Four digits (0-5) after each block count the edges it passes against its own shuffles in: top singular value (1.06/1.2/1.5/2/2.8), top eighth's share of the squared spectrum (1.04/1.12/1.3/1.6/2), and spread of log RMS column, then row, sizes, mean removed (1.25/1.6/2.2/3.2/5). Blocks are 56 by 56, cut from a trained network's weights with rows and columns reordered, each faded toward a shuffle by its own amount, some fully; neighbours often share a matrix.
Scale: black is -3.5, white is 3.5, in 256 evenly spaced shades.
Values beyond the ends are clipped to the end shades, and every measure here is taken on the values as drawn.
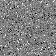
0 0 0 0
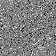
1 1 0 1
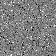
0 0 0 0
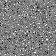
0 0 0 0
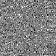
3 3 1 1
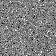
0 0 0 0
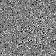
2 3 1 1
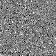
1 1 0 0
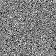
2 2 0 0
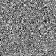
3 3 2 1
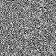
3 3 1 0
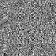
3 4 2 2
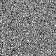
2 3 1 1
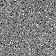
0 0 0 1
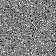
0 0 0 0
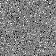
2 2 1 1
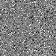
2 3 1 0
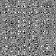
3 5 3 2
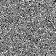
1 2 0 0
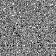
2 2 1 1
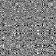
3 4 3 2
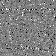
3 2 0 1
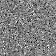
1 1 0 0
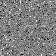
2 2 0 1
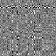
4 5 2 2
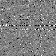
3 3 0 2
